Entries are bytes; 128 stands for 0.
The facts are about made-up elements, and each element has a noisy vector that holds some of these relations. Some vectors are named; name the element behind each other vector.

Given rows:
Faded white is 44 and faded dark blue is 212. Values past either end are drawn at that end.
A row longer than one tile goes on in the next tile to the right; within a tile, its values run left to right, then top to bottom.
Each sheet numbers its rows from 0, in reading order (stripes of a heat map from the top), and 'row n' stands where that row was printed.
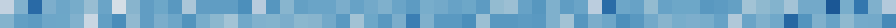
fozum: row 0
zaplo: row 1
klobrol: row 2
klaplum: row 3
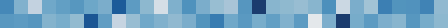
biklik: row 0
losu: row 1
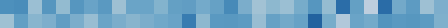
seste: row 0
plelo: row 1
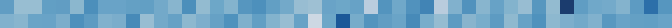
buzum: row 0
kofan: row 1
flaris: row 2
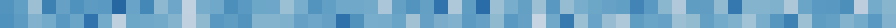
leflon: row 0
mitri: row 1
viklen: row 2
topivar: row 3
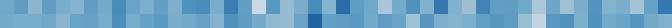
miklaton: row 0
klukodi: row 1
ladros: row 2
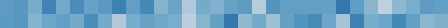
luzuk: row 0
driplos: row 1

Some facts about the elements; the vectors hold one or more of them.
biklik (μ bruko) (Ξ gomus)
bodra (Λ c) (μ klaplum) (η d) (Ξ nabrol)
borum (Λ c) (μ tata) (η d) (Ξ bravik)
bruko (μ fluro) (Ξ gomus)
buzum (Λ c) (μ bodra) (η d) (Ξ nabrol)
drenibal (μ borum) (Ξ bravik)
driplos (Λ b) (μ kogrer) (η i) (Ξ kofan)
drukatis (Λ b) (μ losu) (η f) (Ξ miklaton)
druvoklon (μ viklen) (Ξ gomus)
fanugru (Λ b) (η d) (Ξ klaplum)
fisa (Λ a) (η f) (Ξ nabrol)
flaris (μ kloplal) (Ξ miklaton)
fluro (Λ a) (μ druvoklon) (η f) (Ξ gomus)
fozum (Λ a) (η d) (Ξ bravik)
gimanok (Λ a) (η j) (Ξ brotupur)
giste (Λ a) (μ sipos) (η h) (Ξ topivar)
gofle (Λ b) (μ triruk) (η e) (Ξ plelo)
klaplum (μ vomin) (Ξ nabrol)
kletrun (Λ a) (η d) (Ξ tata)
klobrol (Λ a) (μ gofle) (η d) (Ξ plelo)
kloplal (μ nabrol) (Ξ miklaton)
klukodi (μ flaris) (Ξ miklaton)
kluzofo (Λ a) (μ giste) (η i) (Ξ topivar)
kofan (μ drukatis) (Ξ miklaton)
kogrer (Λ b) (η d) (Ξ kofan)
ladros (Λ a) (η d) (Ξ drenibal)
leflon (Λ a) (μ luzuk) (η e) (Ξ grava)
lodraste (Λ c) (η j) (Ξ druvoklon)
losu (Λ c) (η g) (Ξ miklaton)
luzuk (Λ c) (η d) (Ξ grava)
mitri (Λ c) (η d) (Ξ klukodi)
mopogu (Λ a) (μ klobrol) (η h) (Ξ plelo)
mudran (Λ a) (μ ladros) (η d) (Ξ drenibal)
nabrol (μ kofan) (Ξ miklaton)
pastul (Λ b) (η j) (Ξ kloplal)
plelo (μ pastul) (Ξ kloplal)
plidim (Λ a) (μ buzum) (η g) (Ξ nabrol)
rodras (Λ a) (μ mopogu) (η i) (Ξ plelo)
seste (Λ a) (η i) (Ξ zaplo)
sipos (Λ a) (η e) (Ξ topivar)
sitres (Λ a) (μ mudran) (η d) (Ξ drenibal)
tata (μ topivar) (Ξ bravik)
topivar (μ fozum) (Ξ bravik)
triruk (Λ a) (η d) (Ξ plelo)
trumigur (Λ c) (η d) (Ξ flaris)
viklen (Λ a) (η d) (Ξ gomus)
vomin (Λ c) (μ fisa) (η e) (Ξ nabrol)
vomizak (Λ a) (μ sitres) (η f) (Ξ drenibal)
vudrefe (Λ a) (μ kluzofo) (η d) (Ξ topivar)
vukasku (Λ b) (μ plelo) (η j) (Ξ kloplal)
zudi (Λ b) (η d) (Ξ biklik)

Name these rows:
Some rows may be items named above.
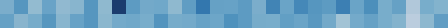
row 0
flaris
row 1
luzuk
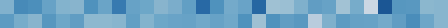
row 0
trumigur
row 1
triruk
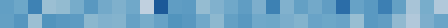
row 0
gofle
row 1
grava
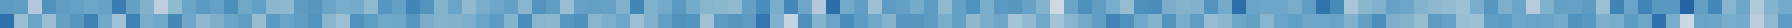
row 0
driplos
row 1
pastul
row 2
bodra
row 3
mopogu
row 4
zudi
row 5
trumigur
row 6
bravik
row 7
leflon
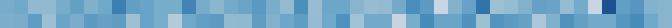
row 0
gomus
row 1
druvoklon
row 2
triruk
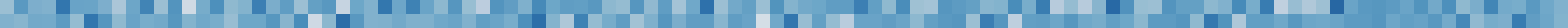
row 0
kluzofo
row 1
vomin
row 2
plidim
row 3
viklen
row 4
vomizak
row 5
vomizak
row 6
gimanok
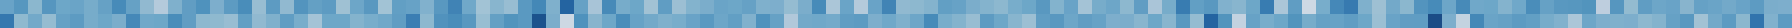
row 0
kogrer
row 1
seste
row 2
rodras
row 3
borum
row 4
bravik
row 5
vudrefe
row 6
vukasku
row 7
zaplo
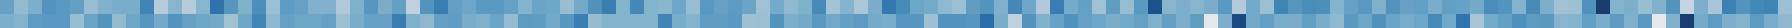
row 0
sitres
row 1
kletrun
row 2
fanugru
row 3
mudran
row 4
mopogu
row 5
drukatis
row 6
brotupur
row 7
losu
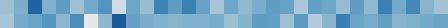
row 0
fisa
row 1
nabrol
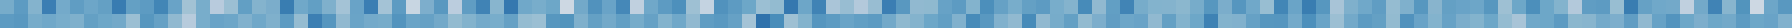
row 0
grava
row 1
kluzofo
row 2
sipos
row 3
drenibal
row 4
buzum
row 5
kloplal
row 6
fluro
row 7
giste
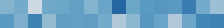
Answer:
bruko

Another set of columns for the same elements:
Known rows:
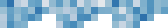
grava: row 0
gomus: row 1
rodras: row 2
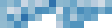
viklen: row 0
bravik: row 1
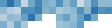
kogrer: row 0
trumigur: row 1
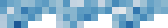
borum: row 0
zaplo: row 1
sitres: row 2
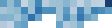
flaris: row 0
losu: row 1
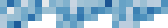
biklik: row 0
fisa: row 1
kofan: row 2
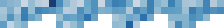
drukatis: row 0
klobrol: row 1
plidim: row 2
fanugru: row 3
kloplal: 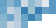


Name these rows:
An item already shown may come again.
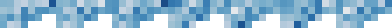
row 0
triruk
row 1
kloplal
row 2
gofle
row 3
plidim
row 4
fluro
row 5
klukodi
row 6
pastul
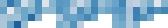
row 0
biklik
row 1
bodra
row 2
klaplum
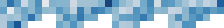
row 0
biklik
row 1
fisa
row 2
klobrol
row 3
sipos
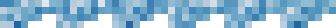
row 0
brotupur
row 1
nabrol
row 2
buzum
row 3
bravik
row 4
bodra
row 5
borum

